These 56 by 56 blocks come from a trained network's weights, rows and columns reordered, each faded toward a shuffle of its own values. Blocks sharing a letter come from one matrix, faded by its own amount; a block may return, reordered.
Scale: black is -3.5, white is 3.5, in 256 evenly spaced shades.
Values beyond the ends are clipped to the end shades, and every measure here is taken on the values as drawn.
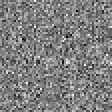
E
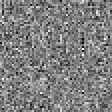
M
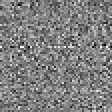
M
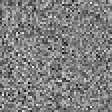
E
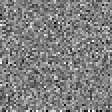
M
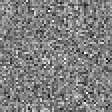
E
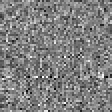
M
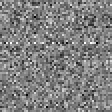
M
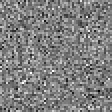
M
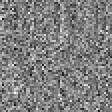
E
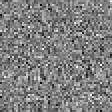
E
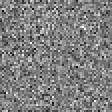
M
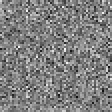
E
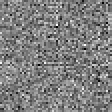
E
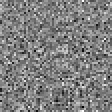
M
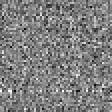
M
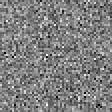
E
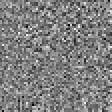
E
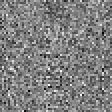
E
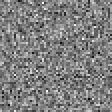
M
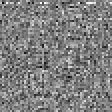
M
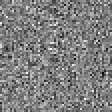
E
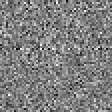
M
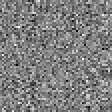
E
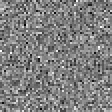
M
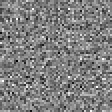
E
